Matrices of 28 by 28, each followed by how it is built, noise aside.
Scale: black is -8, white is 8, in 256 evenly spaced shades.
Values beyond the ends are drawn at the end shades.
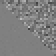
upper triangular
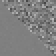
upper triangular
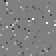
sparse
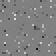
sparse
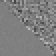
upper triangular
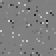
sparse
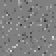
sparse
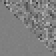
upper triangular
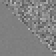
upper triangular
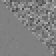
upper triangular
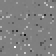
sparse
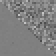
upper triangular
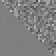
upper triangular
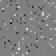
sparse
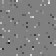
sparse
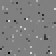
sparse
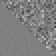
upper triangular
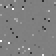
sparse
